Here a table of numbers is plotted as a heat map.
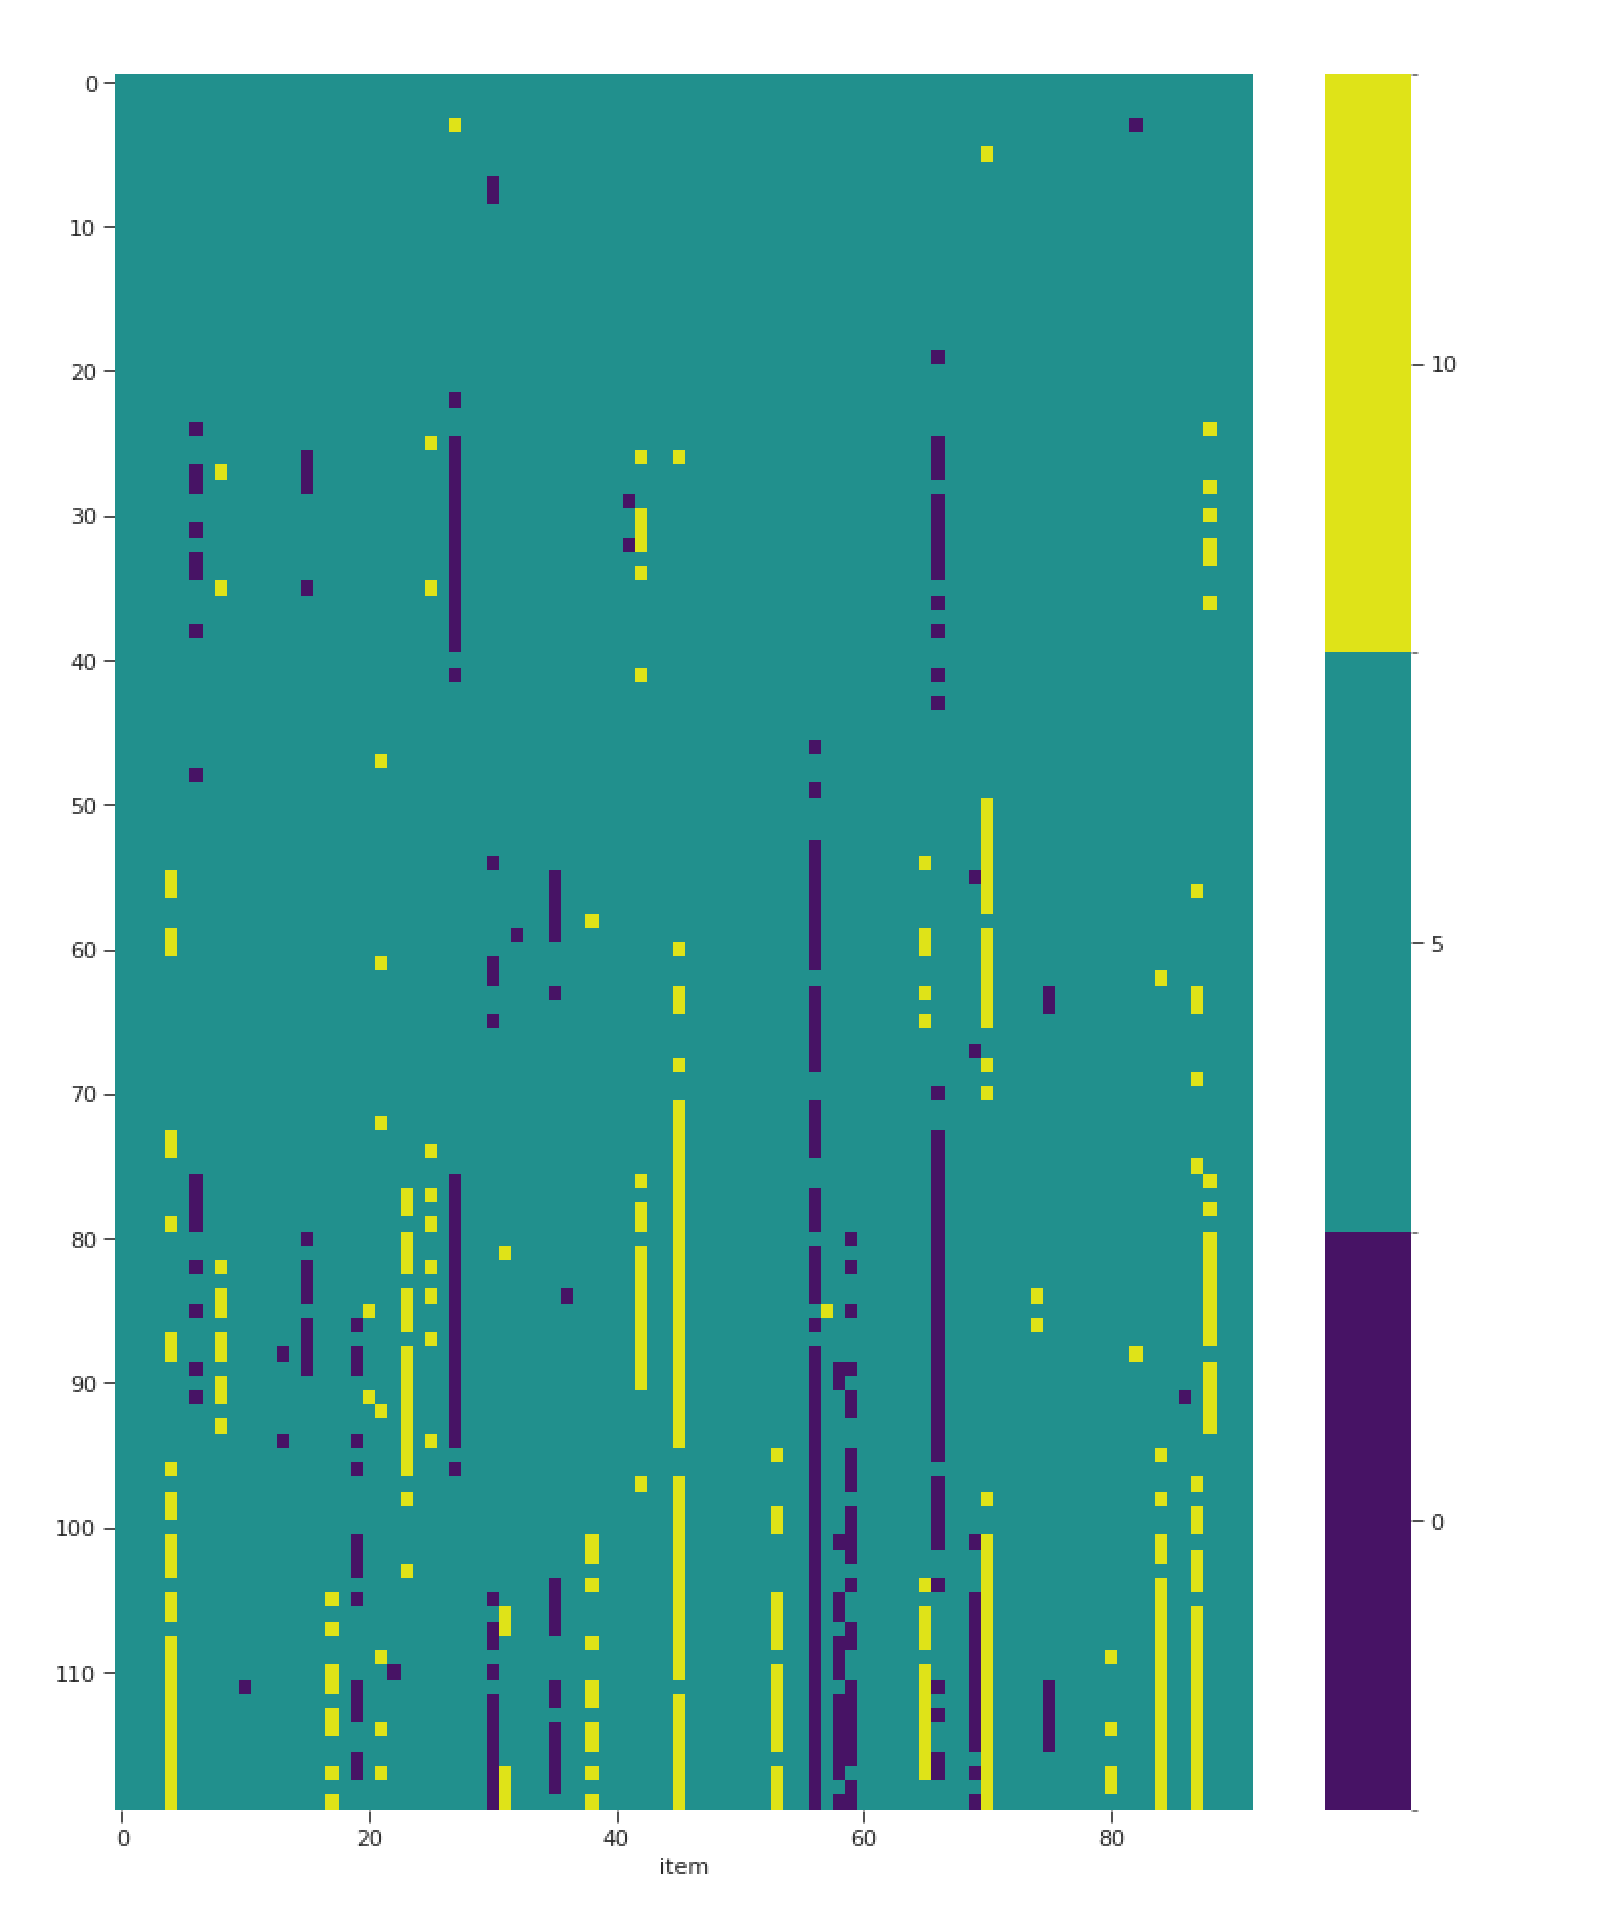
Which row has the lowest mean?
89
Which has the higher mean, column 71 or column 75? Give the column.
71
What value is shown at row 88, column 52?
5
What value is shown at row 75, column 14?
5
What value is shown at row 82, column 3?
5
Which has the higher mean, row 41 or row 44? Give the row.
44
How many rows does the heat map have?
120
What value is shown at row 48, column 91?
5
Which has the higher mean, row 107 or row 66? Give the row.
107
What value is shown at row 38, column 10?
5
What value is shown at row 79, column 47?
5
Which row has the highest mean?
117
